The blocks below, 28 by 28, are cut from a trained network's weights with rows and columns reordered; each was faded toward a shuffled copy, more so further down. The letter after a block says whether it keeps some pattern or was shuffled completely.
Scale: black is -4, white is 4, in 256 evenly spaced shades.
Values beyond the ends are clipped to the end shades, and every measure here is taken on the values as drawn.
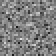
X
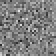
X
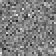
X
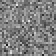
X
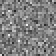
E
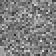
X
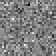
X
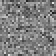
E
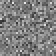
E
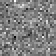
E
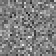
E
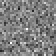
X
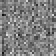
E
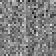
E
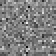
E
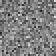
X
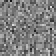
E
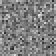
E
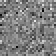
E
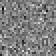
X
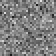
X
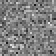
X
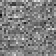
E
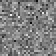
X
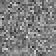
X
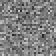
E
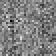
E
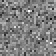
X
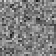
E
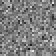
X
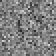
X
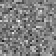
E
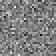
X
